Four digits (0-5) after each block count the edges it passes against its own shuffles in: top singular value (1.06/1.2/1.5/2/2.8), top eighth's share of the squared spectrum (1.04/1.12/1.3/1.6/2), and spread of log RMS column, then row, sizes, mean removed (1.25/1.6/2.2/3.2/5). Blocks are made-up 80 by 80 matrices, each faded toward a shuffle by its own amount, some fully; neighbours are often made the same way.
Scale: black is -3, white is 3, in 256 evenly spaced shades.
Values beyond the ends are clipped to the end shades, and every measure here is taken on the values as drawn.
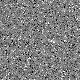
0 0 0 0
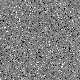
0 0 0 0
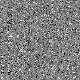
1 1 2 0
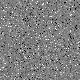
0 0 0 0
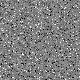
0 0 0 0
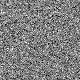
1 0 0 0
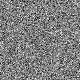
0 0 0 0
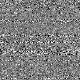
1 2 0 4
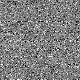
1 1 0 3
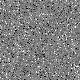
1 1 0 0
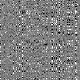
4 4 3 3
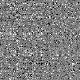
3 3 2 1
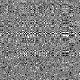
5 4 2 3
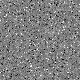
1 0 0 0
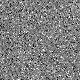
2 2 0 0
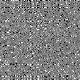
4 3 1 2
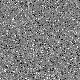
2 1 0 0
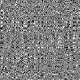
4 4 2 3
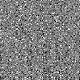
4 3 2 2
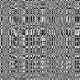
5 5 4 4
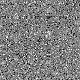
3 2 0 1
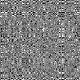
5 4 3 3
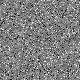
2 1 0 0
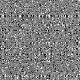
4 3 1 2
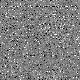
3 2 0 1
